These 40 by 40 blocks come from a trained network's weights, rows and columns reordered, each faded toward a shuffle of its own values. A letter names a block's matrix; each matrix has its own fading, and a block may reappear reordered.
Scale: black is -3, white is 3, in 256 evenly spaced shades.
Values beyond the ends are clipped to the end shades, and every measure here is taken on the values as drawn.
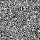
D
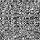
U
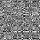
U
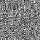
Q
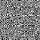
U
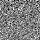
D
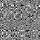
Q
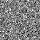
D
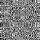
Q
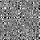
Q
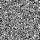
D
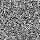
D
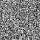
D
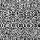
U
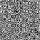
Q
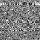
U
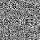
U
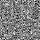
D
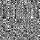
Q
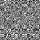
U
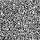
D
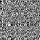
U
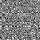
U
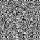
U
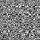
U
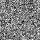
D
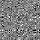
Q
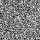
D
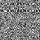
U
